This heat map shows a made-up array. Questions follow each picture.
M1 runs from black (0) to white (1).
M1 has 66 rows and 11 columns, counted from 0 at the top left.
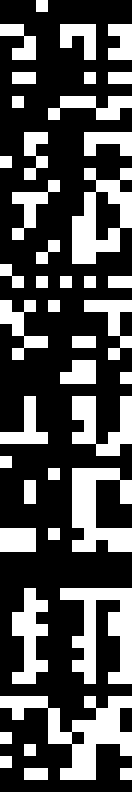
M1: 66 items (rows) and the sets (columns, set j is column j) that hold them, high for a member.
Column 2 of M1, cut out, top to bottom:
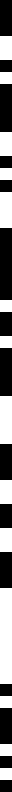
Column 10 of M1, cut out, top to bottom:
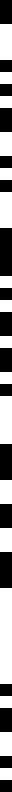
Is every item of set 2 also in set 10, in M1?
yes
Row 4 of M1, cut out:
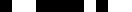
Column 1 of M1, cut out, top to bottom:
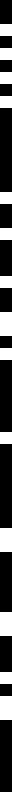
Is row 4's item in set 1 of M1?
yes
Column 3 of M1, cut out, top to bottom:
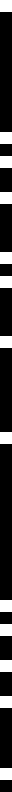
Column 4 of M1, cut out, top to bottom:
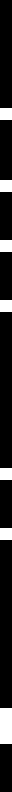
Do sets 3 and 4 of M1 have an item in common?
no
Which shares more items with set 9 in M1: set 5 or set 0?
set 0
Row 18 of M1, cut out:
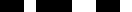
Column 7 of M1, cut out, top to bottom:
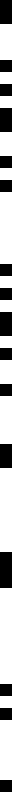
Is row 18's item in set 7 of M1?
yes
